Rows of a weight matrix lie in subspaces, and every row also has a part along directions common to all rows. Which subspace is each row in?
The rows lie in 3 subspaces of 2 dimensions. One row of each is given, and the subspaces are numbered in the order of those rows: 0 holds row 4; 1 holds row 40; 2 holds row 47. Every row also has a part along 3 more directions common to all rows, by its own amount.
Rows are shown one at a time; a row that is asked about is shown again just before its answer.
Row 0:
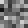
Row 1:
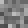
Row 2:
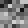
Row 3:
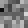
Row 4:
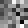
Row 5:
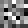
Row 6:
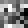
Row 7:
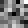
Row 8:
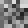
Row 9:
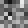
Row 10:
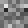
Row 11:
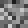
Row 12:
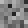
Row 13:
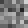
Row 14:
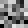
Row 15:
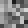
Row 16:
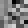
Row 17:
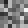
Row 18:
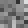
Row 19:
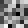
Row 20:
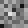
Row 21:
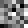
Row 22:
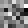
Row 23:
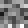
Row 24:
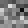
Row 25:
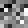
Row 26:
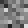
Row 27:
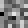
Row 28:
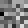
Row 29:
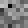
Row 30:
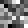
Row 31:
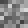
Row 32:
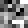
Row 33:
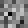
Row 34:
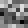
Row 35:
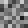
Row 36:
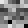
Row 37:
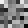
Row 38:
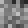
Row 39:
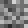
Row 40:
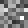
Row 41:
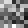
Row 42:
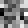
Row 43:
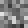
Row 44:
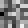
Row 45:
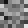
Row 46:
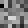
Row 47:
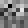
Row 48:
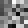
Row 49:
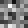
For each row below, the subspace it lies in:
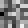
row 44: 0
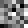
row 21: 2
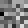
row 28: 0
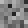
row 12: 2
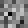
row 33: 2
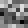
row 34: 2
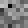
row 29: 2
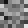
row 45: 1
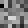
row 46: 1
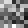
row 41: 2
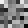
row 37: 1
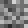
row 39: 1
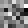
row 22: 1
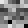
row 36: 1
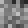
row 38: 0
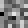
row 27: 0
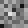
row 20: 2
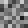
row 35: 1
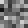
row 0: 1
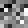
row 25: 1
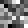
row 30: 1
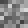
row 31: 1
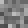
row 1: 0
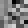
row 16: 0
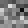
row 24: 2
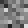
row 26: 1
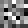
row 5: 1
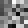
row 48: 0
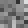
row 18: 0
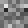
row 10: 1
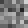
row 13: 2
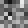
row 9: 2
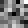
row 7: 0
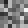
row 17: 1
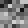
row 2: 2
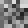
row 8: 1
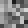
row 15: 0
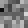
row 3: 1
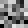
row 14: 2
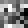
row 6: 1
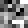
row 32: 2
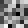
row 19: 0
